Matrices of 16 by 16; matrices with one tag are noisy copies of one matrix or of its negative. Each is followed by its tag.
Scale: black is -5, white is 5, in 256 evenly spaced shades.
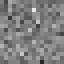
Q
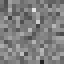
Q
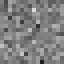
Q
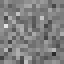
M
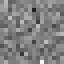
Q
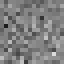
M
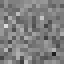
M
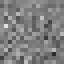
M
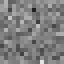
Q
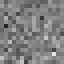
M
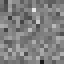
Q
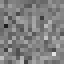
M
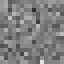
Q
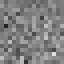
M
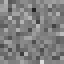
Q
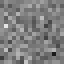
M
